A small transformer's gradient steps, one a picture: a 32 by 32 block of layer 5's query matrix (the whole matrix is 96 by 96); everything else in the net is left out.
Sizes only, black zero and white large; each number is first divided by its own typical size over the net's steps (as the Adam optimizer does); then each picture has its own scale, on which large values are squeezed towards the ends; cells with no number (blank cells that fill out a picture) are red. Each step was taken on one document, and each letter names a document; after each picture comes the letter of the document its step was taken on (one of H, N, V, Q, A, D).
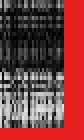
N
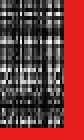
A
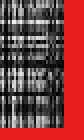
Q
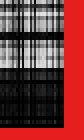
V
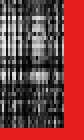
Q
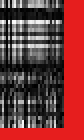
Q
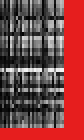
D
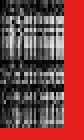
D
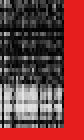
N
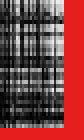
D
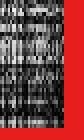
Q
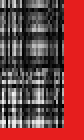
Q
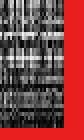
N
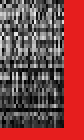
N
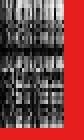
D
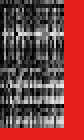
D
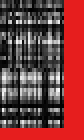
A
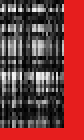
Q
